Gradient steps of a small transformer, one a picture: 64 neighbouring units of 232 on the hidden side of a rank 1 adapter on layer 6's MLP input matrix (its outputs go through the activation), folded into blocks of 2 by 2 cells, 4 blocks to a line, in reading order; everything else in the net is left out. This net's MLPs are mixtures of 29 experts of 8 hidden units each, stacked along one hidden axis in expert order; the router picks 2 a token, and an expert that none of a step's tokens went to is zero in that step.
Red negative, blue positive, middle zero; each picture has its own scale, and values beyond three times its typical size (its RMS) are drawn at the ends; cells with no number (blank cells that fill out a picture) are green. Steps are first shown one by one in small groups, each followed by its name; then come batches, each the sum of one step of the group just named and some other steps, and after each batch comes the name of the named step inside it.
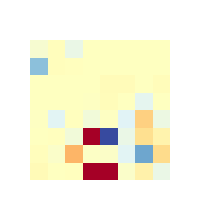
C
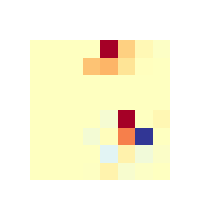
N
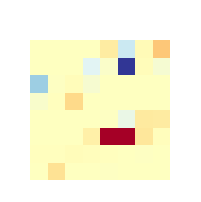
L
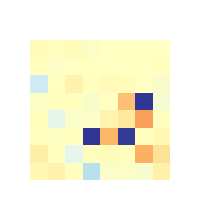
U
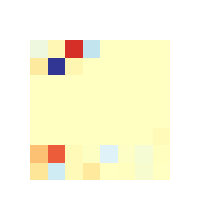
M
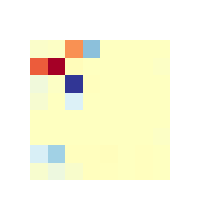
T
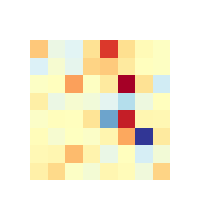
N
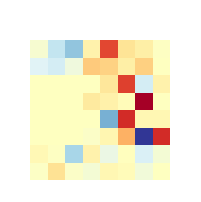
N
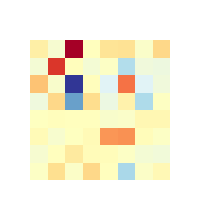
L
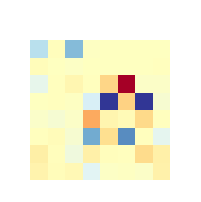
U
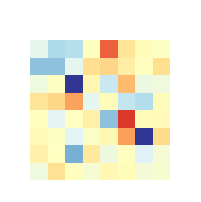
N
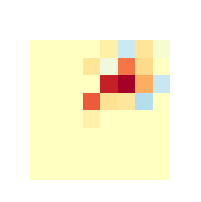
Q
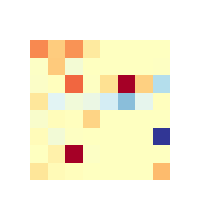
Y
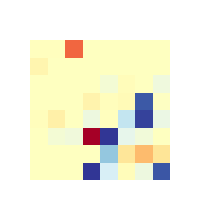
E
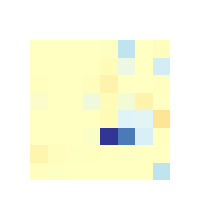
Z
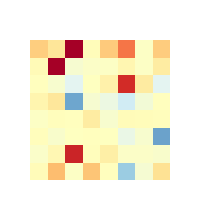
Y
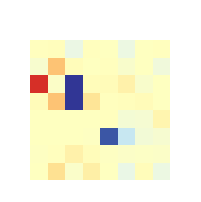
Z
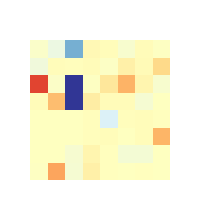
Q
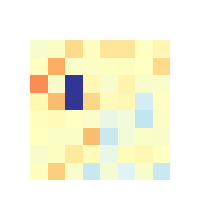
E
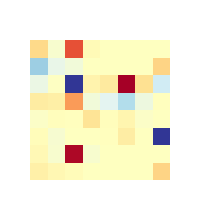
Y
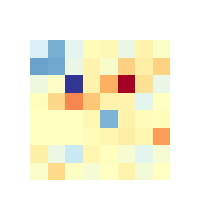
Q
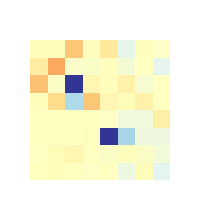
Z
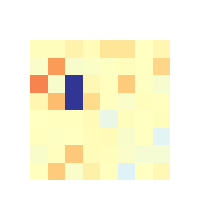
Y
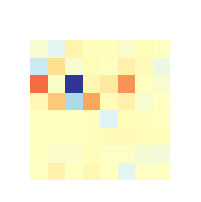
Q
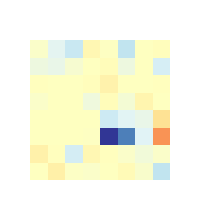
Z
